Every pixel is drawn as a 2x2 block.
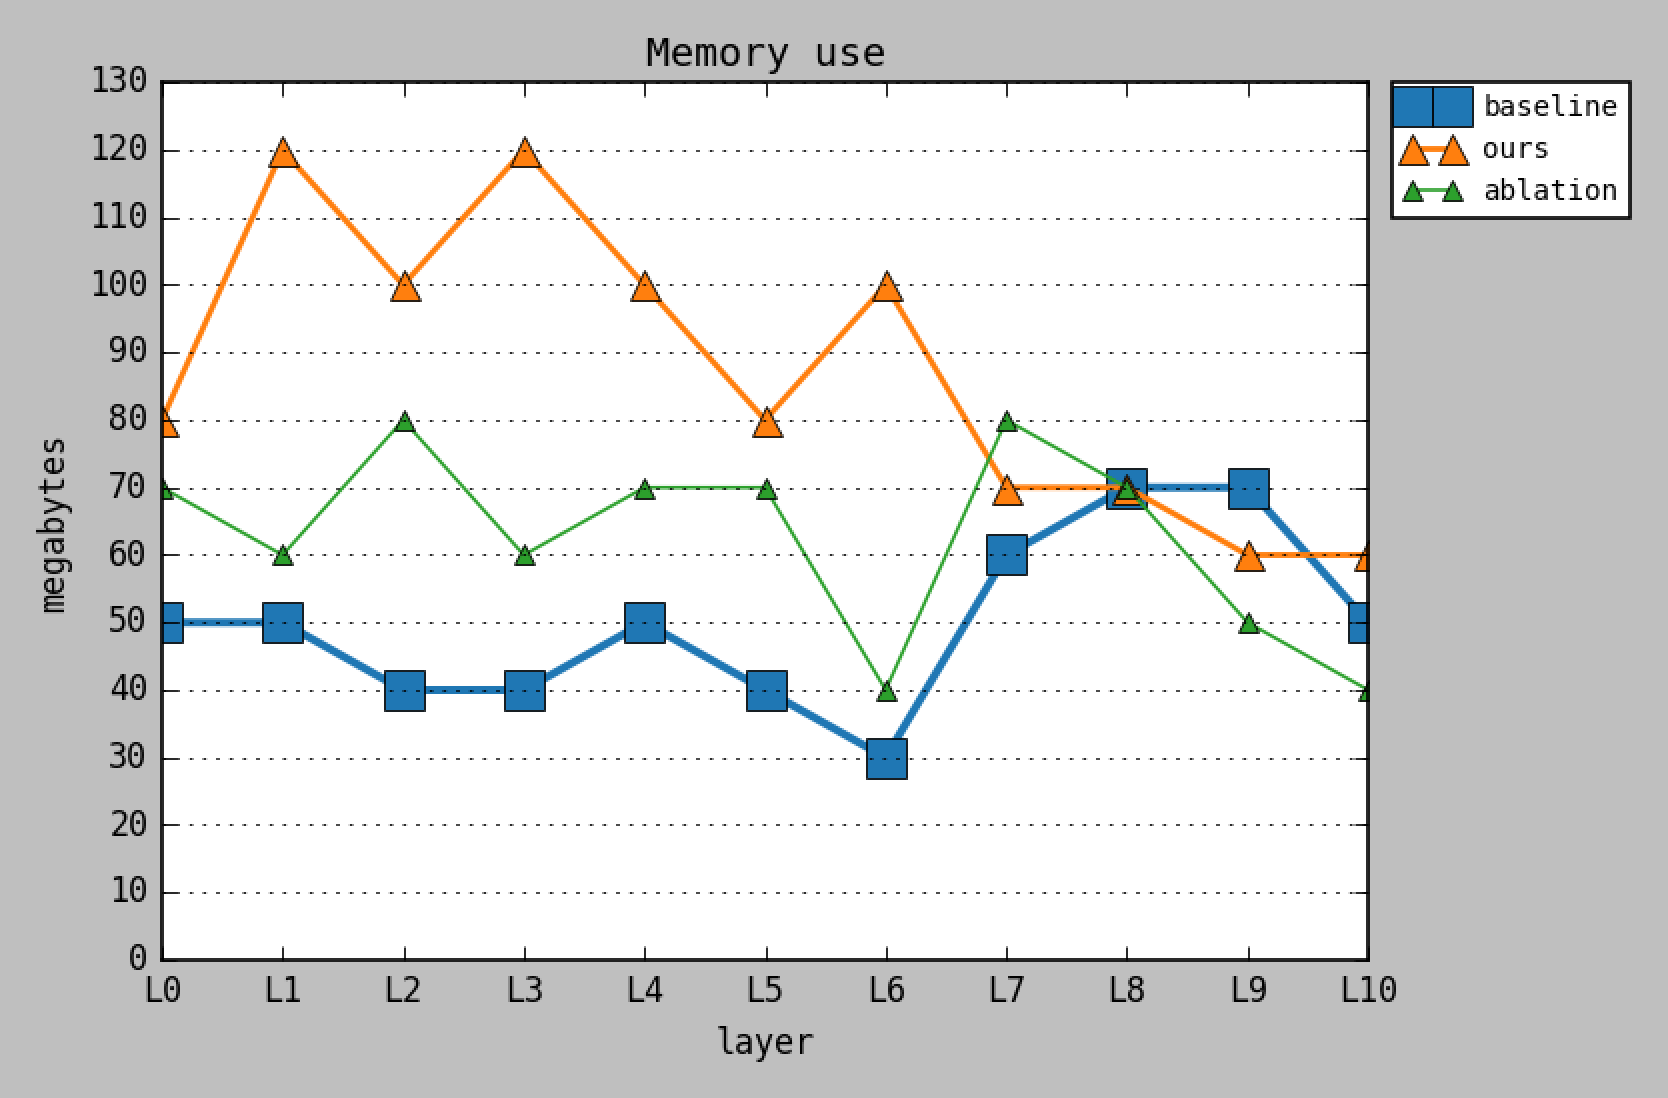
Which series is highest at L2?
ours
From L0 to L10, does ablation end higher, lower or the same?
lower
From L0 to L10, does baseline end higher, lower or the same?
the same
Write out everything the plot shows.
Title: Memory use
x-axis: layer, ticks L0 L1 L2 L3 L4 L5 L6 L7 L8 L9 L10
y-axis: megabytes, ticks 0 10 20 30 40 50 60 70 80 90 100 110 120 130
Legend: baseline, ours, ablation
Values:
baseline: 50 50 40 40 50 40 30 60 70 70 50
ours: 80 120 100 120 100 80 100 70 70 60 60
ablation: 70 60 80 60 70 70 40 80 70 50 40
